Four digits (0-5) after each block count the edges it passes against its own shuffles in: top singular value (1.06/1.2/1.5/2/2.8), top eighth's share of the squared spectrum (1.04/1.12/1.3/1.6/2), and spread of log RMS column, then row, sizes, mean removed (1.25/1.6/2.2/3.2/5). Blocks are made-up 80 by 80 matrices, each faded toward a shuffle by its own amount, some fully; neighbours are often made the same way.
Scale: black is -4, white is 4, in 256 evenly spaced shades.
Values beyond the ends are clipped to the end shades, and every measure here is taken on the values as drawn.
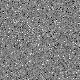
3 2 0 0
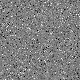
0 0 0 0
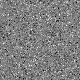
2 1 0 0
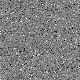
1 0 0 0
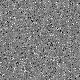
2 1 0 0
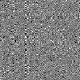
4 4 2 2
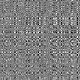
5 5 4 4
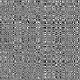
5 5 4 3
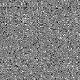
3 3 1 1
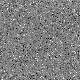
0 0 0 0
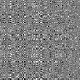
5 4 3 3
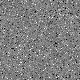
1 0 0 0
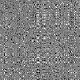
4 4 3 2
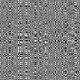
5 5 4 3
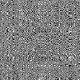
4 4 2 2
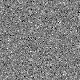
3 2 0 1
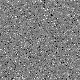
1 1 0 0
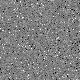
0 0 0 0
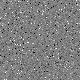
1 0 0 0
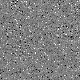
2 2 1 0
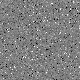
1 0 0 0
